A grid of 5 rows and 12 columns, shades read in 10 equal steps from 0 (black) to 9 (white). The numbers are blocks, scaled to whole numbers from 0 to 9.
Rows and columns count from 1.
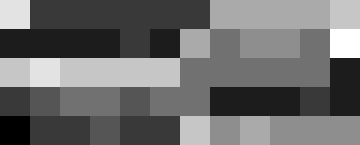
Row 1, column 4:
2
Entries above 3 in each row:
6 6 11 4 6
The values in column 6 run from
1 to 7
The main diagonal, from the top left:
8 1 7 4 2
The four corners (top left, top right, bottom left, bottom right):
8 7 0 5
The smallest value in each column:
0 1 1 1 2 1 2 1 1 1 2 1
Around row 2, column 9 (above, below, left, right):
6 4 4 5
